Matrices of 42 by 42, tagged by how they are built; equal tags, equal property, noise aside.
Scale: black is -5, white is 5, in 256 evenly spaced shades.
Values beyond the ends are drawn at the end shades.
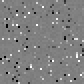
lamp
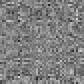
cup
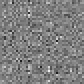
cup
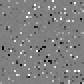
lamp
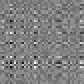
cup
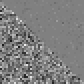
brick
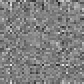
cup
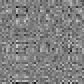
cup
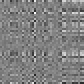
cup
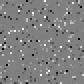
lamp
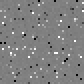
lamp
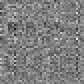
cup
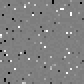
lamp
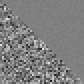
brick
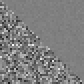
brick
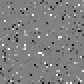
lamp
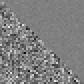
brick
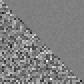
brick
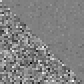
brick
